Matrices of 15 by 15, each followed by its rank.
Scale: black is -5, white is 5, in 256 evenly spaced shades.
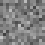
full rank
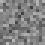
full rank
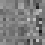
three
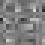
three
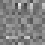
three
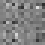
three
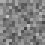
full rank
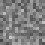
full rank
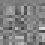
three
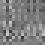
three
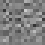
three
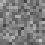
full rank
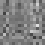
three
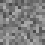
full rank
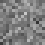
full rank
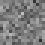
full rank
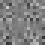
three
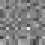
three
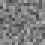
full rank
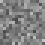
full rank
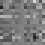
three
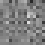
three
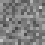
full rank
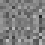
three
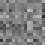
three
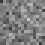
full rank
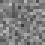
full rank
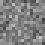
full rank
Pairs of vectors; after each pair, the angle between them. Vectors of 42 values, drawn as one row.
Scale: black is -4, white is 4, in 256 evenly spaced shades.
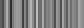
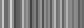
nearly opposite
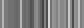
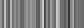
partly opposed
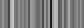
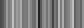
orthogonal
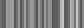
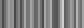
nearly parallel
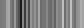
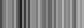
nearly parallel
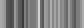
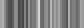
nearly parallel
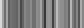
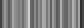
partly opposed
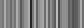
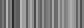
partly opposed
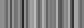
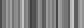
nearly opposite
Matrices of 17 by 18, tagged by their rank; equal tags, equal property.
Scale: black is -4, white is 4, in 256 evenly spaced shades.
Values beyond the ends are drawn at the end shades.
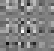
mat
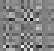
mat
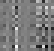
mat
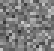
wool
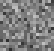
wool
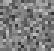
wool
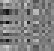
mat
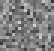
wool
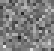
wool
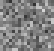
wool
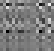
mat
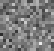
wool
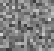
wool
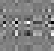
mat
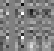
mat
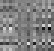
mat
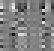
mat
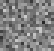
wool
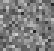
wool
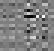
mat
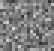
wool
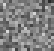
wool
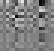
mat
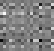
mat
